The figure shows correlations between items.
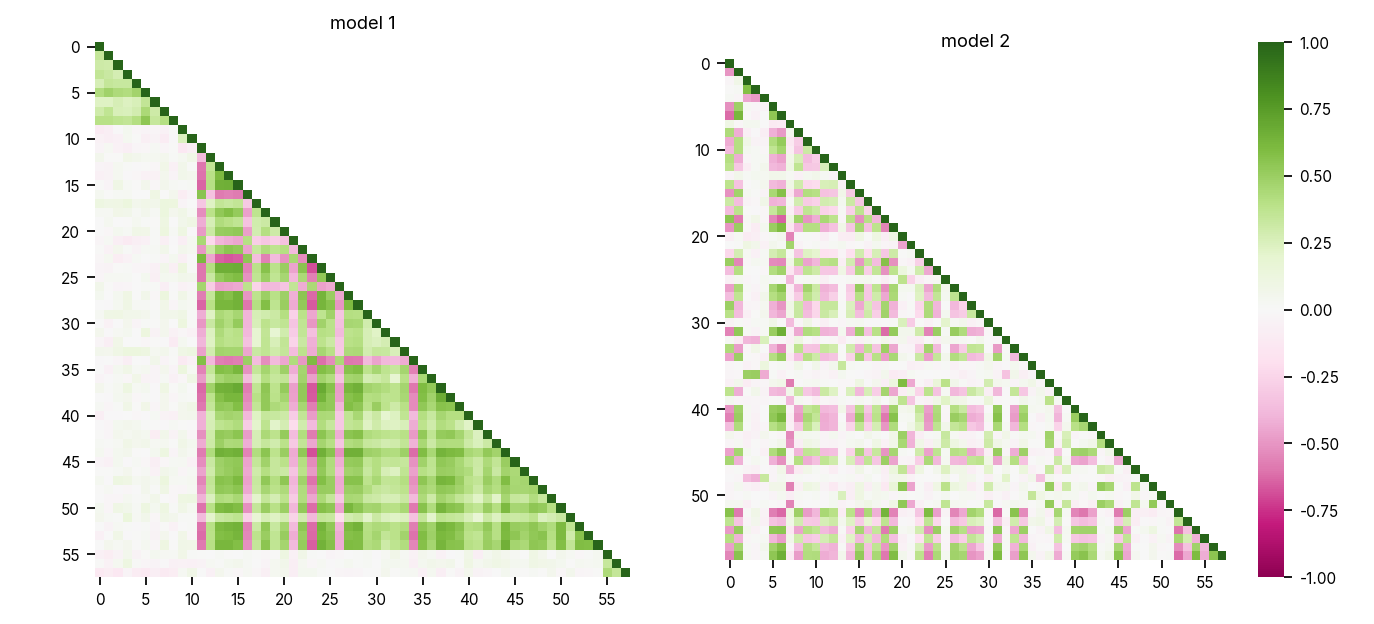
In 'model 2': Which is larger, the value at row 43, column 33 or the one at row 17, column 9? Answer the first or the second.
the second
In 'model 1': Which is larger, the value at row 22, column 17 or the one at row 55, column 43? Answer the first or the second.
the first
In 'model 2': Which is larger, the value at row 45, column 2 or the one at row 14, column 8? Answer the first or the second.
the second
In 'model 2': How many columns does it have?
58
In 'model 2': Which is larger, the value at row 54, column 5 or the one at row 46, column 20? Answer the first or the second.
the first
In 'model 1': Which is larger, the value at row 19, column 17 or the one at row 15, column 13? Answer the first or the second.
the second
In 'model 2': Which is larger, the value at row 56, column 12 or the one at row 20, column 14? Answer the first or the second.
the second
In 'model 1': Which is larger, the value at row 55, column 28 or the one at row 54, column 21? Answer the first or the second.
the first
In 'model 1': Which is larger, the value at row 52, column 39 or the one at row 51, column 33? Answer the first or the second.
the first
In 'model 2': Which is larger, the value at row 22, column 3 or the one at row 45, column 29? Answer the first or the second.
the first
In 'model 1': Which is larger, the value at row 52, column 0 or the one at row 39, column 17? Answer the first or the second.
the second
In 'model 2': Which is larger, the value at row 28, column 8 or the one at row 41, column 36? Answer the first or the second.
the first
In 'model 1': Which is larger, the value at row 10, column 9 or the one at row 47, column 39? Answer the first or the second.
the second
